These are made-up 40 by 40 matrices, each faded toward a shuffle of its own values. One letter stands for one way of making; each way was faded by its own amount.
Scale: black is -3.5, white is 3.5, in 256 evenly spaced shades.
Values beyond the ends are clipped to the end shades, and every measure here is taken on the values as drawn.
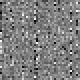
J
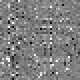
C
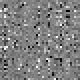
C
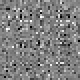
C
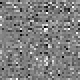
C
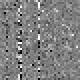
J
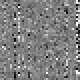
J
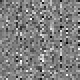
J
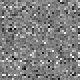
C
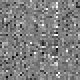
C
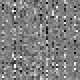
J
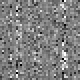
J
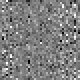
J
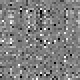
C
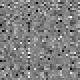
C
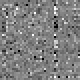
C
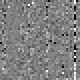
J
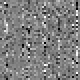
J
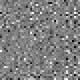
C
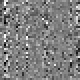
J
